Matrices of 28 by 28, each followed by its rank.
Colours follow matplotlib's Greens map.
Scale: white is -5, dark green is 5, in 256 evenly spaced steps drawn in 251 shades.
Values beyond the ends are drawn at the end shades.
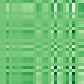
one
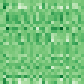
three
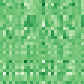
three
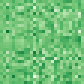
five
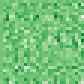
five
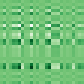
one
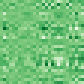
three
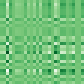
one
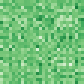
five
